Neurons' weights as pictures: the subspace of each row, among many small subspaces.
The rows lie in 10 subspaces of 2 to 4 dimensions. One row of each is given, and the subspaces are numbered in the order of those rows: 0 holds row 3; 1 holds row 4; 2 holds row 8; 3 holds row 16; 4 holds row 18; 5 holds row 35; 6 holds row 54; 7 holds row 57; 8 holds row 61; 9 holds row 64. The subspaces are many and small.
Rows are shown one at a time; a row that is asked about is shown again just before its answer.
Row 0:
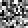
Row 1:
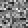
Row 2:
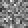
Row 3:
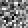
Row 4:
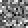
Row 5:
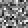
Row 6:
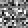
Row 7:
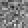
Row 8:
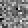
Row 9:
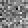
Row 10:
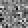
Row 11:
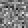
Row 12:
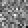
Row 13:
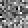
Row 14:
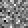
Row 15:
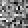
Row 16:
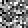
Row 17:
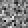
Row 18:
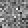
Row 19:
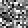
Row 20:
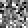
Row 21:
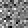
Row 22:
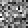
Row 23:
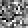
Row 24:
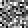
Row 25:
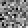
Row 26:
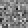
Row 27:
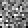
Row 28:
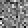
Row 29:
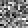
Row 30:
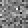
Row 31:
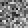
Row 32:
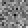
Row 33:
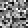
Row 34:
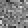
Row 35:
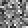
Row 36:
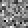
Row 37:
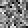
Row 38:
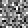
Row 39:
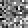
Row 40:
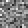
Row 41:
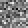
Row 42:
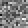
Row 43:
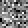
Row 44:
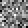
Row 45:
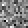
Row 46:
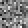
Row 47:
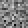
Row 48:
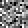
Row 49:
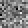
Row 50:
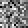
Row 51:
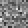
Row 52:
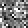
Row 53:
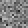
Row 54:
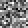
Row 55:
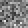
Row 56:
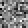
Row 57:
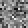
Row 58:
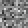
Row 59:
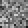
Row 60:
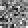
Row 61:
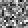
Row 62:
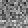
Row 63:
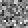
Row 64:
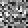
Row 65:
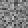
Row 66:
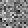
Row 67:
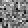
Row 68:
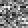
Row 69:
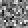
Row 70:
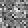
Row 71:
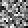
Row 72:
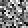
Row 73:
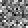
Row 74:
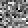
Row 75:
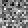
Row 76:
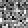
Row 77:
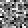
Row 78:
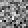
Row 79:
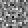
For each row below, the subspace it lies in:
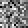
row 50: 5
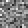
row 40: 3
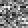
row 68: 0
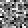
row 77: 3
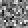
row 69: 8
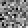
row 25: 1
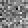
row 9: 2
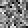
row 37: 5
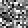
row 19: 3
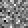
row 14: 5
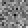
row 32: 1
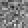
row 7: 0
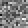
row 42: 0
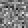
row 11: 0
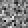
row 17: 9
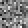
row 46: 7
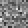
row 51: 9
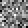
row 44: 1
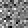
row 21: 5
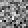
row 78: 6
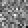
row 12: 1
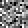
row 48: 3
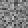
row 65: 0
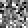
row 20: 4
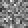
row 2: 5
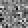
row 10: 4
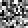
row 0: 8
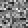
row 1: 6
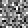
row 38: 4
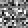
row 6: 9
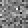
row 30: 2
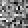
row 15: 9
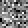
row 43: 3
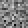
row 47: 0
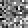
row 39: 2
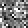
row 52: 7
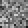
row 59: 5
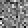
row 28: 3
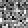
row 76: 4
